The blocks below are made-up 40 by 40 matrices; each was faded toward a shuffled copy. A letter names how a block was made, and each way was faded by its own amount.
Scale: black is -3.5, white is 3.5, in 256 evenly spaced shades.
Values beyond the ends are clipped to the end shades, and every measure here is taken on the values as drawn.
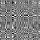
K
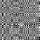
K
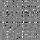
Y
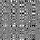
Y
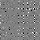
Y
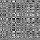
K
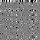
Y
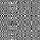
K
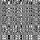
K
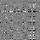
Y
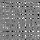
Y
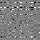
Y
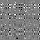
Y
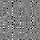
Y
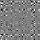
Y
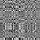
K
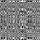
K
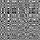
K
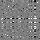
Y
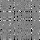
Y
